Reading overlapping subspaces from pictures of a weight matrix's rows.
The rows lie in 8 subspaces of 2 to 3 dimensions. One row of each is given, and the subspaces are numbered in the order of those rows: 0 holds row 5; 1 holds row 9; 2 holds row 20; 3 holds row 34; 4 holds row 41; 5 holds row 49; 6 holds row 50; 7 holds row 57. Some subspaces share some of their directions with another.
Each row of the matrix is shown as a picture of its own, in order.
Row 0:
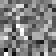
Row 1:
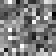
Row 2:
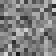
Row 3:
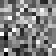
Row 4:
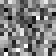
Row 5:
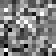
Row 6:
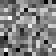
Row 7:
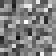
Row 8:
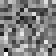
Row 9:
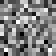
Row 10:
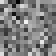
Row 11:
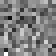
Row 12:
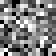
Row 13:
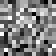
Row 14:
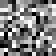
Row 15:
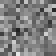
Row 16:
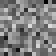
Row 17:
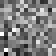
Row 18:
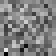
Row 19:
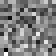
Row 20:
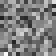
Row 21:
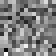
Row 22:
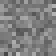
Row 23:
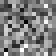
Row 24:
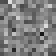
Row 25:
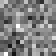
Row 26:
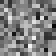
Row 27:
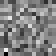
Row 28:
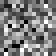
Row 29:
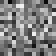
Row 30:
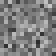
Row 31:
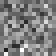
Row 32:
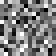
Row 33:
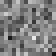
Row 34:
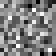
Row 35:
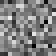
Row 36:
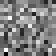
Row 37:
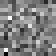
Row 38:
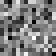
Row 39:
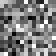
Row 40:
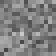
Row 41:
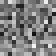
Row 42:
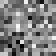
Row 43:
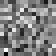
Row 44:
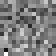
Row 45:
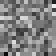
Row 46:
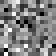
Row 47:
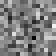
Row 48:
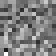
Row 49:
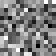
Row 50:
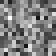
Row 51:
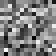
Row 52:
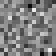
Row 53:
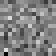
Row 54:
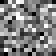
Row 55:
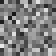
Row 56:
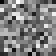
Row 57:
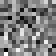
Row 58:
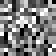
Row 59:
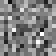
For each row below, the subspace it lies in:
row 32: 1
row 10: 0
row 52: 3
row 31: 5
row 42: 4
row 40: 4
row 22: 2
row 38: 7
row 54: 0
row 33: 7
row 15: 2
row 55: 1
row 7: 3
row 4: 6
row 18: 5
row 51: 6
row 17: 2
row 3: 2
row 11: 7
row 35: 4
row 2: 2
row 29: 4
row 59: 0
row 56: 0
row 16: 5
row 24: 0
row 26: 6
